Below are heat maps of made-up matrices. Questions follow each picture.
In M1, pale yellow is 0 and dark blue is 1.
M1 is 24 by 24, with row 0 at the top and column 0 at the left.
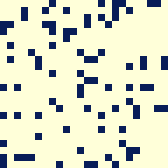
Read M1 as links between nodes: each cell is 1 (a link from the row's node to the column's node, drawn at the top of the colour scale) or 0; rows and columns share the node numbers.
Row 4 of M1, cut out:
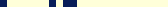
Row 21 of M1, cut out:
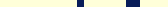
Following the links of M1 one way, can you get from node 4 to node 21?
yes
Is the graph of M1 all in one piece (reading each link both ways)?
yes
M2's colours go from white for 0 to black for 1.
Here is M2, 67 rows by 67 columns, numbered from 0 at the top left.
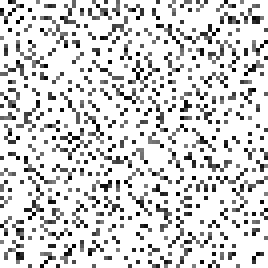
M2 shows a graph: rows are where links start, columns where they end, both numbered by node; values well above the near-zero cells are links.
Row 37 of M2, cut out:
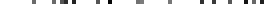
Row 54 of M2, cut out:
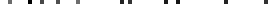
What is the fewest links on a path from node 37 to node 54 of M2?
3
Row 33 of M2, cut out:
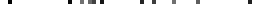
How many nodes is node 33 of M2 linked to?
11
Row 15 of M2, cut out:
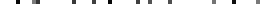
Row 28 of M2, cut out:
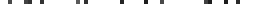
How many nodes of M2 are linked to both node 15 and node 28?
0
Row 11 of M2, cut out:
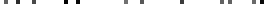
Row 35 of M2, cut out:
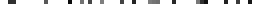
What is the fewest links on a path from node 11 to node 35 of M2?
1
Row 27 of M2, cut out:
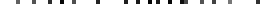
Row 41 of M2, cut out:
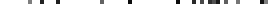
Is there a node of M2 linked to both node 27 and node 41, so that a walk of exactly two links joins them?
yes
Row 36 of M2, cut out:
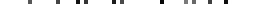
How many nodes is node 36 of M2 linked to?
11
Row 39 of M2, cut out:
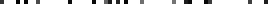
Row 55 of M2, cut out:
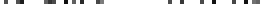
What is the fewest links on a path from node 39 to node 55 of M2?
2
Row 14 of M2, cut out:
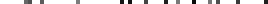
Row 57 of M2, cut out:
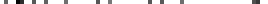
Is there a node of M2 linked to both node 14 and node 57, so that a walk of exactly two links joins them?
no
